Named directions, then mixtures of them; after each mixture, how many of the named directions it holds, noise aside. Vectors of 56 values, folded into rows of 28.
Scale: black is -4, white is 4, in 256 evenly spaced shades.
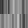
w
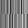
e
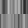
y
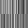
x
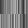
two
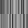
three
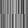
three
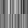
three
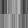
two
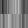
two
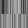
three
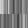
one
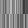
three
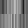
three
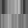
two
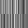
one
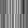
three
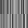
three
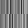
one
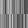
three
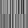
two
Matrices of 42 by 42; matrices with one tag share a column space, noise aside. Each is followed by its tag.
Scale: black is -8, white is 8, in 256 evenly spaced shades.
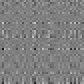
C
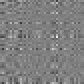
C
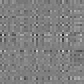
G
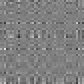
C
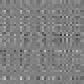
G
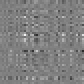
G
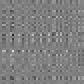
G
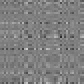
C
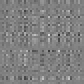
G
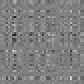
G
